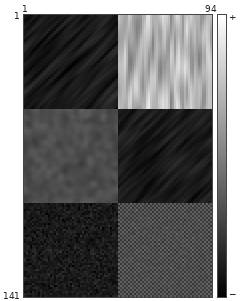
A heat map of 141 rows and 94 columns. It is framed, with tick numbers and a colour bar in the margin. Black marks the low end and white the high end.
The table splits into 3 rows of 2 panels. Panel 1,1: very low, slanting up to the right, faint in contrast. Panel 1,2: high, streaked downward. Panel 2,1: low, blotchy, faint in contrast. Panel 2,2: very low, slanting up to the right, faint in contrast. Panel 3,1: very low, fine-grained, faint in contrast. Panel 3,2: low, checkered.
